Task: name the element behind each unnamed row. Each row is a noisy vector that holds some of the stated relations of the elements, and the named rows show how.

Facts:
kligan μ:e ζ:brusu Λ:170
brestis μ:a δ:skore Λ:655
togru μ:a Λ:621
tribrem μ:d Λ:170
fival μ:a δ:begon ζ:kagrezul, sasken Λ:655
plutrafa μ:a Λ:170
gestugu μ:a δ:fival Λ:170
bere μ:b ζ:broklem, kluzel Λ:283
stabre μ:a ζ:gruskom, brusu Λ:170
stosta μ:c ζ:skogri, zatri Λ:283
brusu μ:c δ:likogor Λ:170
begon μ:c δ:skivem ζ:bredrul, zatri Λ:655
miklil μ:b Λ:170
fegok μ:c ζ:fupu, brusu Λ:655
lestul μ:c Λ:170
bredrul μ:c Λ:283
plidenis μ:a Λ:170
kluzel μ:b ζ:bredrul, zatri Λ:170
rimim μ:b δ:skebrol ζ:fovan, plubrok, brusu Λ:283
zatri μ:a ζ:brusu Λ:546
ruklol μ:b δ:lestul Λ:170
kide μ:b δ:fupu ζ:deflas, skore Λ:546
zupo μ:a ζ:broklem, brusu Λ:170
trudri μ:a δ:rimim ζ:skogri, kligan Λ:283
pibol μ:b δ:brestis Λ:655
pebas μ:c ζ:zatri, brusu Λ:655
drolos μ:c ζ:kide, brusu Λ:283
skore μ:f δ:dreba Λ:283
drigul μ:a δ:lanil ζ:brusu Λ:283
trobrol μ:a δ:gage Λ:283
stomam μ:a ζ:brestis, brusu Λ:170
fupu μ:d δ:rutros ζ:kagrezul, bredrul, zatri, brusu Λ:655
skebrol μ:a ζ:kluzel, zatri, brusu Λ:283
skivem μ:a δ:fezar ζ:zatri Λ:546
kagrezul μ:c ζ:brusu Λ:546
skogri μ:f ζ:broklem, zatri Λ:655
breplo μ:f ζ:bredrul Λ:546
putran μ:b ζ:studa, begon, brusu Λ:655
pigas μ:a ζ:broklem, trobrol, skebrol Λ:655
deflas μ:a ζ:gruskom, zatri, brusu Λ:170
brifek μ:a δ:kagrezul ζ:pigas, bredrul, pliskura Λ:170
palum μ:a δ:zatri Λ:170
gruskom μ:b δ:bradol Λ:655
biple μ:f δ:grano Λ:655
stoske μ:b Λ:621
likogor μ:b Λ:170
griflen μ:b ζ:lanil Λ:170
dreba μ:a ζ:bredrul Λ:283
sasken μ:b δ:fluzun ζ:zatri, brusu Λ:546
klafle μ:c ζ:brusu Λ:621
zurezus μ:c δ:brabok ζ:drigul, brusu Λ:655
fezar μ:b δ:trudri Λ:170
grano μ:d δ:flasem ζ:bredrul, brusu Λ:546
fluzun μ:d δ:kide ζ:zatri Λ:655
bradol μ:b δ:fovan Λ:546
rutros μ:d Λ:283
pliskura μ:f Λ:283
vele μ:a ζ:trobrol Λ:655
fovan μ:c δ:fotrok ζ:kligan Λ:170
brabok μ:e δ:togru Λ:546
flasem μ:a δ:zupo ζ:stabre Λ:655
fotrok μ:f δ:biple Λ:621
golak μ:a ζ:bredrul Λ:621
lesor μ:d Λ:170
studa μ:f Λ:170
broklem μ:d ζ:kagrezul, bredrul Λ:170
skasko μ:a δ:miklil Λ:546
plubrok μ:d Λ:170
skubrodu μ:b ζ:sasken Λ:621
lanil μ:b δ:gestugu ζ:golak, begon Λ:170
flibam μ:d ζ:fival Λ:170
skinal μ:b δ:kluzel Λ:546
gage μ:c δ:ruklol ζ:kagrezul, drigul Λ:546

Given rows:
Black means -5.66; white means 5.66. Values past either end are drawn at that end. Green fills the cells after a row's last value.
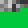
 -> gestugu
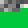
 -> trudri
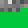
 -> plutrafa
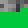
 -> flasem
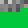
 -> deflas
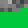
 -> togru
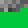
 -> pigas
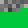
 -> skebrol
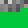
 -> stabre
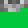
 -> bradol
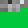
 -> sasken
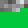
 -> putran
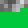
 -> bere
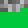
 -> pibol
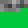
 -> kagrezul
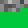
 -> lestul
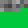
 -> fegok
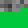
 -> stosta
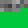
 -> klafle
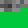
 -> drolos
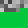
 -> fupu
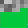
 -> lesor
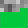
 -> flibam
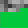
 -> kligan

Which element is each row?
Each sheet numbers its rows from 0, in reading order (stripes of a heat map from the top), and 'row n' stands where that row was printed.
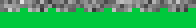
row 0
gruskom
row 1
begon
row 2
zurezus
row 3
golak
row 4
plubrok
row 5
gage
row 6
zupo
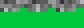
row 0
breplo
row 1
skore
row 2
pliskura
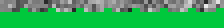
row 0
brestis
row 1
trobrol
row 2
fovan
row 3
broklem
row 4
brifek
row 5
brabok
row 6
griflen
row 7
kide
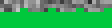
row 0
rutros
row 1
palum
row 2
skogri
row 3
studa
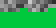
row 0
zatri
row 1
skivem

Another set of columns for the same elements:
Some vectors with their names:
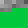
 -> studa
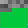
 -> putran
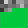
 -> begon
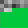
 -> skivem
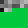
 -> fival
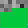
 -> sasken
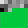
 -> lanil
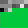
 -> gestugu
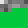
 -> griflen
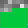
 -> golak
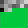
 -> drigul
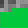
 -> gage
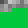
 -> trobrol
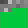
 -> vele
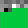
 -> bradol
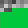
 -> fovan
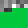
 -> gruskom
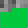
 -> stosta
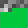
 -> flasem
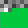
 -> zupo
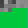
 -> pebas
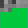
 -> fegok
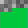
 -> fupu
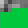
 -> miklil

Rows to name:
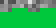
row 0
kagrezul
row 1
kluzel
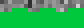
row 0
brabok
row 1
zurezus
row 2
dreba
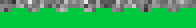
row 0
lestul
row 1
broklem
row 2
brifek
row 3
grano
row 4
bredrul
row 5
stoske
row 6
pliskura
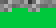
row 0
palum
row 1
skasko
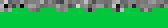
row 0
rimim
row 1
skore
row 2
togru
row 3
ruklol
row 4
fezar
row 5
skogri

